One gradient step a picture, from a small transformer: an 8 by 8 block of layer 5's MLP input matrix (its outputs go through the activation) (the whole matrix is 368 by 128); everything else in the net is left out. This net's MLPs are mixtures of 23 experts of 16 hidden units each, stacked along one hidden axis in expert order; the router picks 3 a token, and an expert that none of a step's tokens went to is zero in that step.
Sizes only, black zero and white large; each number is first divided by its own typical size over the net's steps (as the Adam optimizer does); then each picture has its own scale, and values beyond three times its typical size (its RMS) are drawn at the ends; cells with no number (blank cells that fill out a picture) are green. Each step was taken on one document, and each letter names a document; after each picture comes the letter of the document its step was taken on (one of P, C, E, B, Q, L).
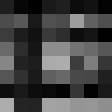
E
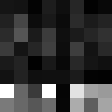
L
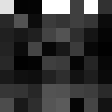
E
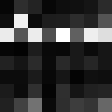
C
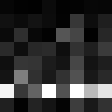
L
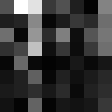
C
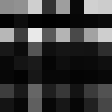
C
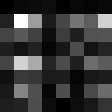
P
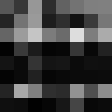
C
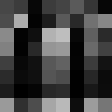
E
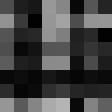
E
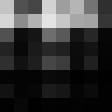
E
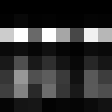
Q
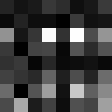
L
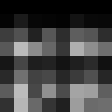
Q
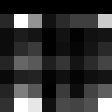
P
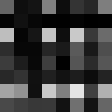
L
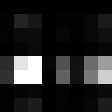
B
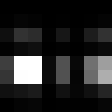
B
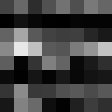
Q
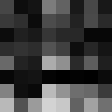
E
